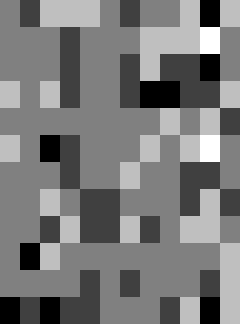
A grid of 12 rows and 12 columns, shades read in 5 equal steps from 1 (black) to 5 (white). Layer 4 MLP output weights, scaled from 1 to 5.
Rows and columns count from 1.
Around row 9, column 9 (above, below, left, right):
3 3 2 4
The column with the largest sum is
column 12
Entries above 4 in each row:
0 1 0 0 0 1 0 0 0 0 0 0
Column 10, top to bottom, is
4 4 2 2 3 4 2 2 4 3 3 4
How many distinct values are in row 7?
3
